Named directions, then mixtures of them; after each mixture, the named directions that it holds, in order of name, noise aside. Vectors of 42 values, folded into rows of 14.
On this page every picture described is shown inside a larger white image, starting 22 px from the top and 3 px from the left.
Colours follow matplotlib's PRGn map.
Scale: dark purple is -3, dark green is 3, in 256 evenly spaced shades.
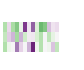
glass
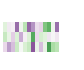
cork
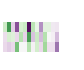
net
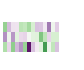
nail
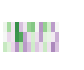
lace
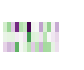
cork, net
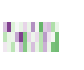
lace, net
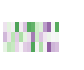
cork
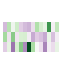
nail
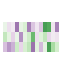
cork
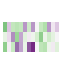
glass, nail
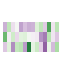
nail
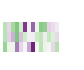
glass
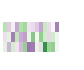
cork, nail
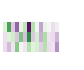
net
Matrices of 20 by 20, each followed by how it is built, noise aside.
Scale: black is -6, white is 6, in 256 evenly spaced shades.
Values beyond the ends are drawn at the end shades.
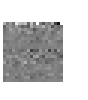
uneven rows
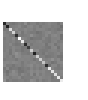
diagonal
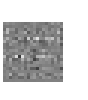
uneven rows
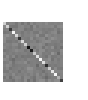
diagonal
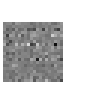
uneven rows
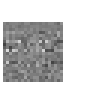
uneven rows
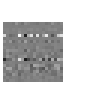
uneven rows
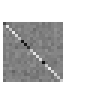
diagonal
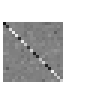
diagonal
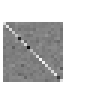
diagonal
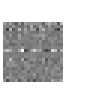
uneven rows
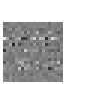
uneven rows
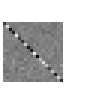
diagonal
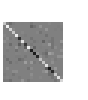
diagonal
